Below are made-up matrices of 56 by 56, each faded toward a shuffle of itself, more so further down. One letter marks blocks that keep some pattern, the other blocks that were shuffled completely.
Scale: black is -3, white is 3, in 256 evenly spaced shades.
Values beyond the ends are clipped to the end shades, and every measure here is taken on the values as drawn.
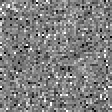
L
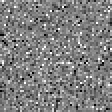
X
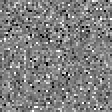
L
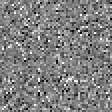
L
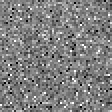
X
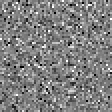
L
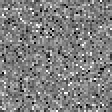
X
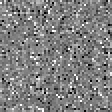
L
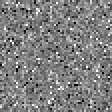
X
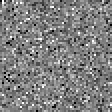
X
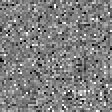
L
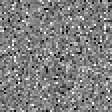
X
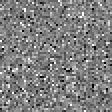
L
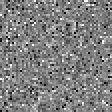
L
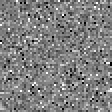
X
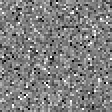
X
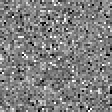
L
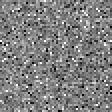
X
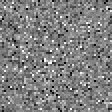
X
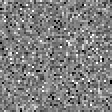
X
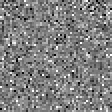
L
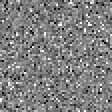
X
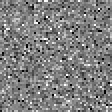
X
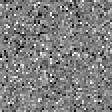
L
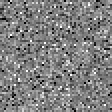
X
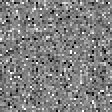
L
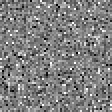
L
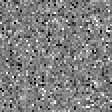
L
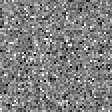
X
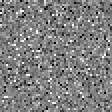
X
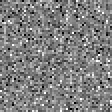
X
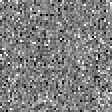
L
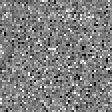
X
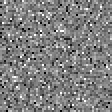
X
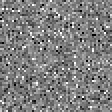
X
